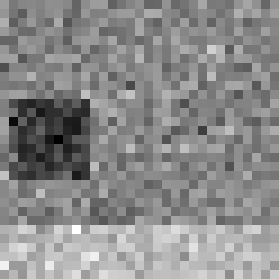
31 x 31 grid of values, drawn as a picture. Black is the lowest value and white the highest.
Ninth with the lowest average: middle left. Stripes: none. Odd patch: lower, in the middle left. Seam: horizontal, 80% of the way down, the bottom part higher.
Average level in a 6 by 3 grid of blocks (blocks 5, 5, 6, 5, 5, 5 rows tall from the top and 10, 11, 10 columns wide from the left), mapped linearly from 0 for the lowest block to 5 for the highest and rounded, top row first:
2 3 3 / 3 3 3 / 0 3 2 / 0 3 3 / 3 3 3 / 5 5 5
